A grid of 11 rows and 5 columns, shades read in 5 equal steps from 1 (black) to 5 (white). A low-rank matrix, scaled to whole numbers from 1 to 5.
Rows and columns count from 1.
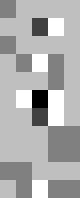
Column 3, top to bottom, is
4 2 4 5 4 1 2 4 4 4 5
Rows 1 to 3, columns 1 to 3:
3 4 4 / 4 4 2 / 3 4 4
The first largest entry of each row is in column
2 4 2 3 1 2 4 1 1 3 3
